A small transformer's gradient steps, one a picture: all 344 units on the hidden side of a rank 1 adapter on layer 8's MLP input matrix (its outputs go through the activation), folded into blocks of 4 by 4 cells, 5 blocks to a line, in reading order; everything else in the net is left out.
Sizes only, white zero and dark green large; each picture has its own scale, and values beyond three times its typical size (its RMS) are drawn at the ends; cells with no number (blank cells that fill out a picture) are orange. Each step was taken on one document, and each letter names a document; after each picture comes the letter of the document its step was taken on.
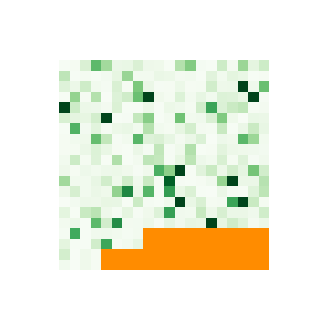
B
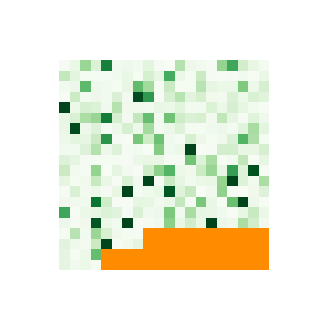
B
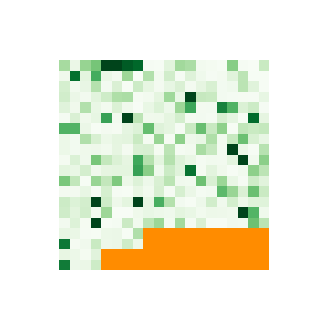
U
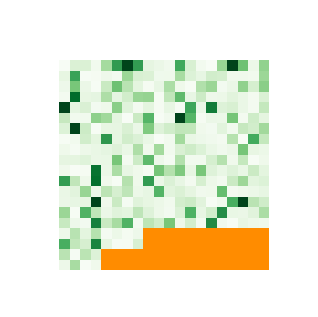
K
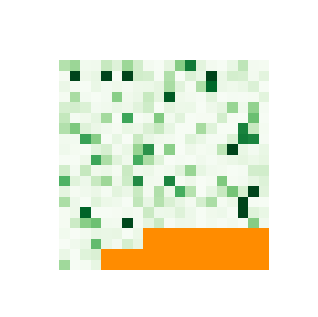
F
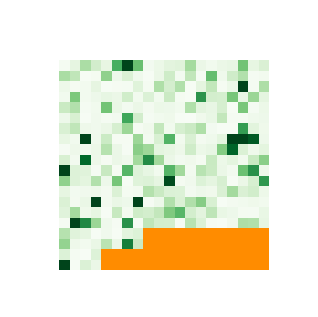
F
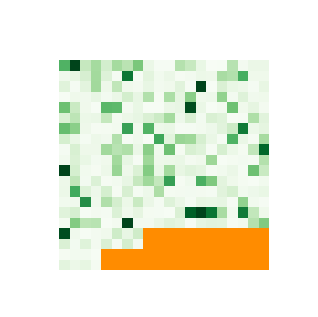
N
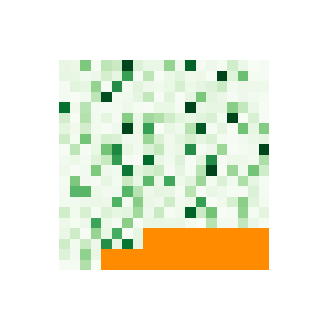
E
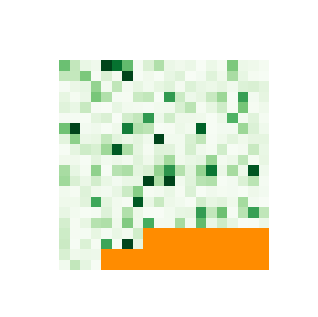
E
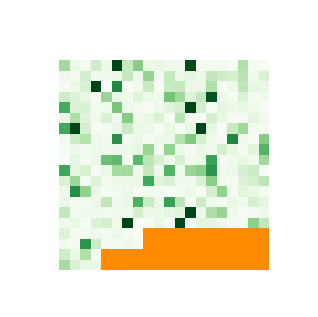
N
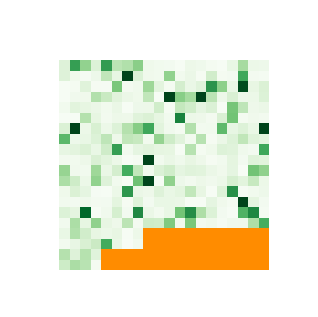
F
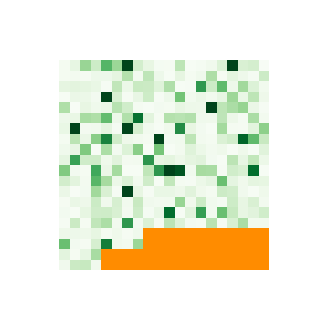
K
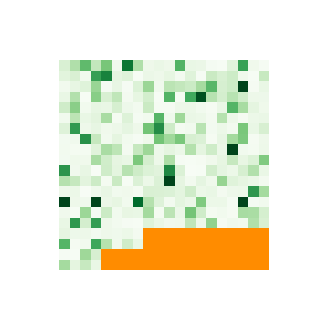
F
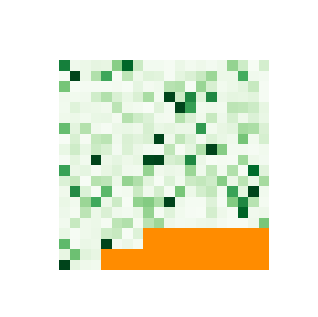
U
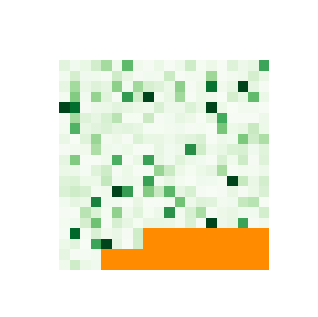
B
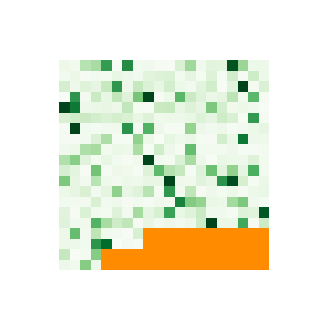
B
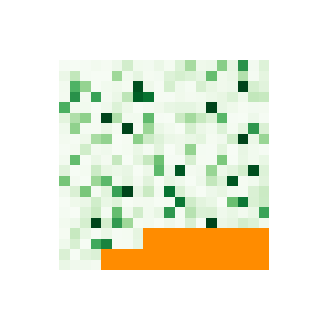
B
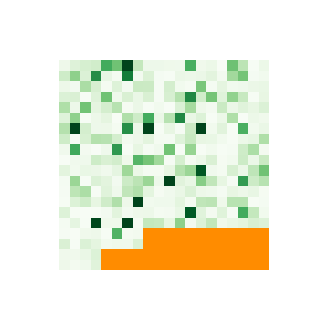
N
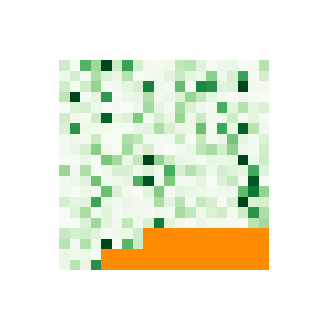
U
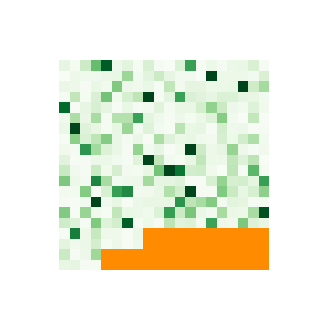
B
